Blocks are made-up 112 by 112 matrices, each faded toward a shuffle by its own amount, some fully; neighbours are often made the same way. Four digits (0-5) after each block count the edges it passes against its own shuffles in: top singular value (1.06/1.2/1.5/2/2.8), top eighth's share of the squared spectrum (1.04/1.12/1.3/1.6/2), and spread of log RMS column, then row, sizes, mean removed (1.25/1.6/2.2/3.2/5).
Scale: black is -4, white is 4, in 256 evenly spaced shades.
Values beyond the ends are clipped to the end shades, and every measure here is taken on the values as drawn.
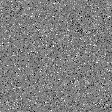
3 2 0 1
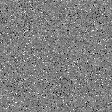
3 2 0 1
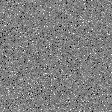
0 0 0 0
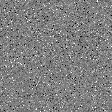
2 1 0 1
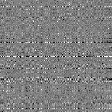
5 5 2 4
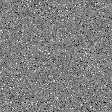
2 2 0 1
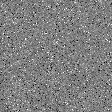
0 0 0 0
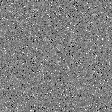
2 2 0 1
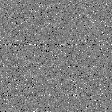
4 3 0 2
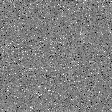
1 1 0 0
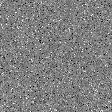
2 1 0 0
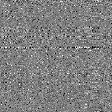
4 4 1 3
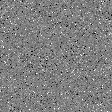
0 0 0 0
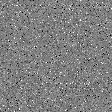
1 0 0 0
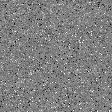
1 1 0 1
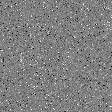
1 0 0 0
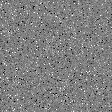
0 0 0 0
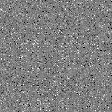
4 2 1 1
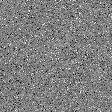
0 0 0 0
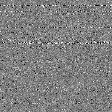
2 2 0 3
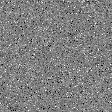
0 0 0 1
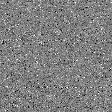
1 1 0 2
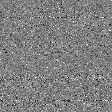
2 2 0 3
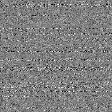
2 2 0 4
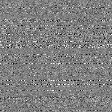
2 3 0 4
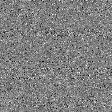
1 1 0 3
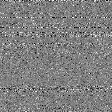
2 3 0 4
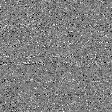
1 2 0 3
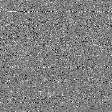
2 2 0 3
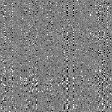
5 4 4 2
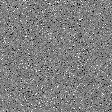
2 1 0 0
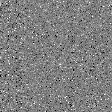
3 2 1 0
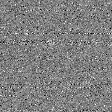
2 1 0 3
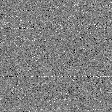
2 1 0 2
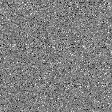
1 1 0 2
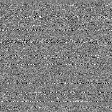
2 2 0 4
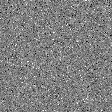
0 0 0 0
